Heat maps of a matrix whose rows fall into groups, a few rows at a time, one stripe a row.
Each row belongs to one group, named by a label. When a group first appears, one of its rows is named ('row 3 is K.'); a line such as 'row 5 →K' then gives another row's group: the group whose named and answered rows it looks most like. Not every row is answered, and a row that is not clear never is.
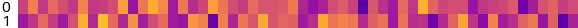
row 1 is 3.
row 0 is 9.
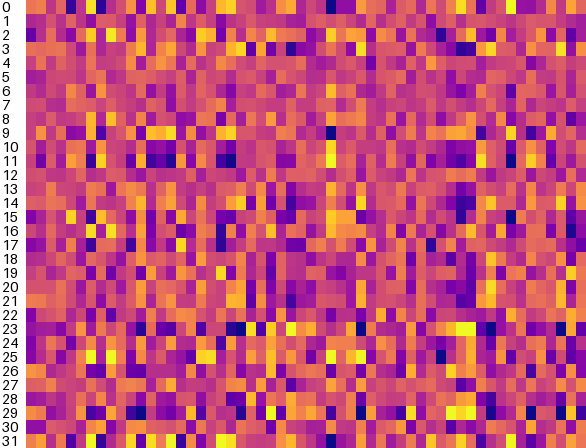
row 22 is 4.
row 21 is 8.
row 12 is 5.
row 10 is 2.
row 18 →8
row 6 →2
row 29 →5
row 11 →2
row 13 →8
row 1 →2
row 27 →8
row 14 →8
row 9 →9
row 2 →3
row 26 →5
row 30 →8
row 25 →3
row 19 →4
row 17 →2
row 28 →5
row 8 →3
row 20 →8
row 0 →9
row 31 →9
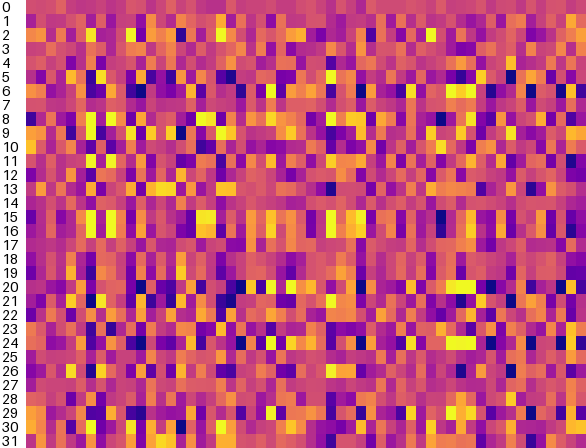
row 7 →5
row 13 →9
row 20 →5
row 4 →9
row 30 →9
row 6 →5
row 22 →3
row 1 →4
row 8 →3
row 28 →9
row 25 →4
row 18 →2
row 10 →4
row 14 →2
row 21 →2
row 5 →2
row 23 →4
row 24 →5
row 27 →4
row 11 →3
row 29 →5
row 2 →9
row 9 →9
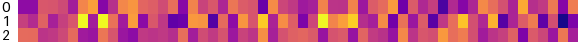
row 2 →5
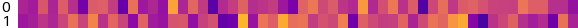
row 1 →5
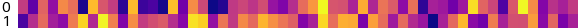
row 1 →3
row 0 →2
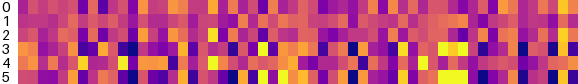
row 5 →5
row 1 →5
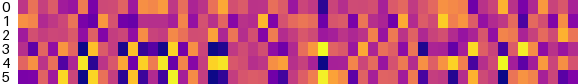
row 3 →2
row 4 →9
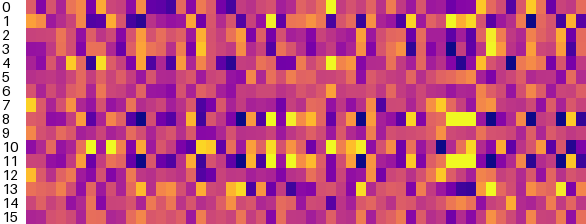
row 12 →4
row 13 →8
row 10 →3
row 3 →8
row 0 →2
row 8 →5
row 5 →5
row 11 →5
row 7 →4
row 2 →8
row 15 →8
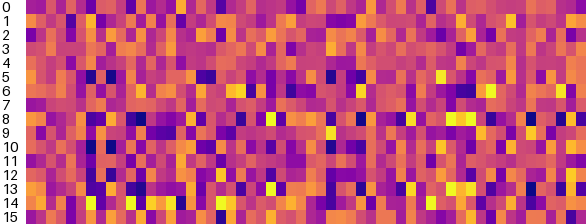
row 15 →3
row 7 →8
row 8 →5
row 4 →9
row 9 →2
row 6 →8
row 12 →4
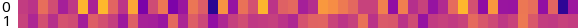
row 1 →2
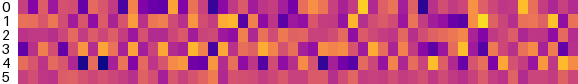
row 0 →2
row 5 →4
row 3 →3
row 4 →4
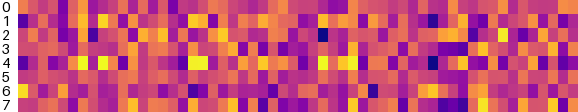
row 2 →9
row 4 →3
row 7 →8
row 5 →8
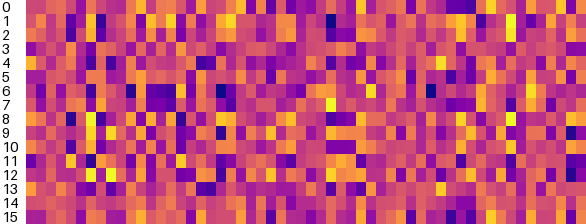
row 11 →2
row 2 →9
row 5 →8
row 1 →9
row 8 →9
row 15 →8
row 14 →8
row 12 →3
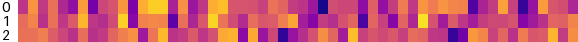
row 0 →9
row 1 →9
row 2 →8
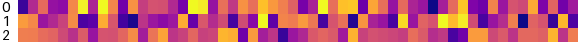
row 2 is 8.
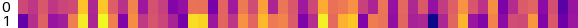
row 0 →3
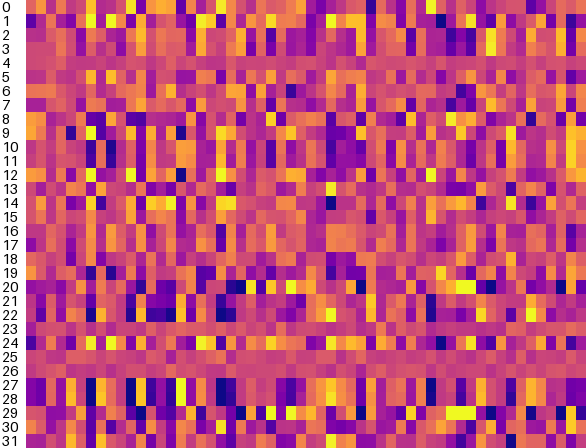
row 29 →5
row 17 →3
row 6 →8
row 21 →2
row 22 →2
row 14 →9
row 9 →9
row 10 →4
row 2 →8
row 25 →4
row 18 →9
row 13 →2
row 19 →4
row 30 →4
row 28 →2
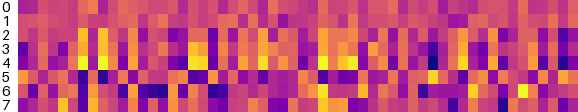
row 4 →3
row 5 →4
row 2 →3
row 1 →8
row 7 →2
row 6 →2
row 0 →8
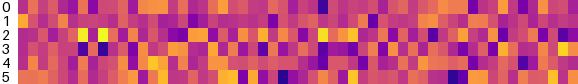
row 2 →3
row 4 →9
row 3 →4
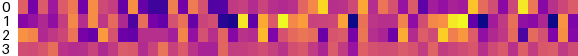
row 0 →2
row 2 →5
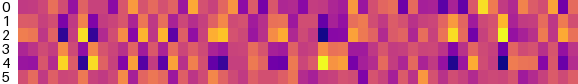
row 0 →8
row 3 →2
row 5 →9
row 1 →9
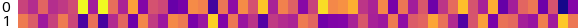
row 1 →4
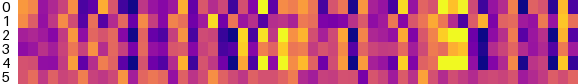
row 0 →5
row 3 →5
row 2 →5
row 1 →4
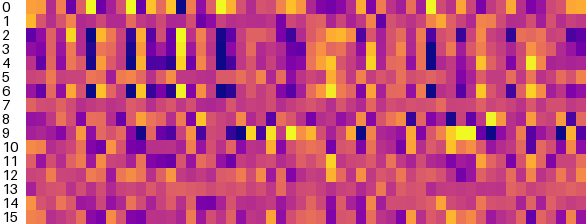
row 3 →2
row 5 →8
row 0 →9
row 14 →4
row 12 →8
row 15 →5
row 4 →2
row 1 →4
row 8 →8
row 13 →4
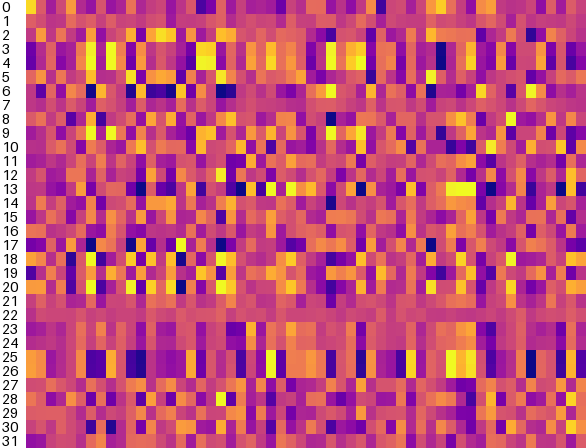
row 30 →4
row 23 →5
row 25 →5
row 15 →3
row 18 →9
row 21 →9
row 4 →3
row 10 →8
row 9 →3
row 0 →4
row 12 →4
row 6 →2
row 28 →4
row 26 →5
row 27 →8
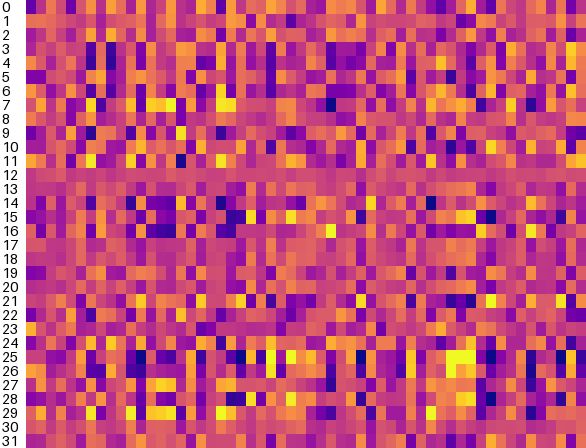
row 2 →3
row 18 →5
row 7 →9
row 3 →4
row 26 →5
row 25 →5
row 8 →9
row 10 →8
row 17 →5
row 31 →8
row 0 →3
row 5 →8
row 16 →2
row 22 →2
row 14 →2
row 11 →9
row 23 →4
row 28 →5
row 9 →2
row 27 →9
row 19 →8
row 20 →5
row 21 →8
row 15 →5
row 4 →4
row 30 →9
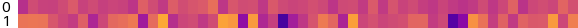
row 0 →4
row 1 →8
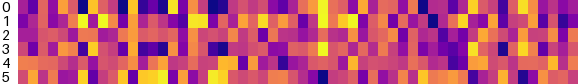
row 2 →8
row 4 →8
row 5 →9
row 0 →2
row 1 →3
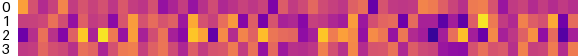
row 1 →8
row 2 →3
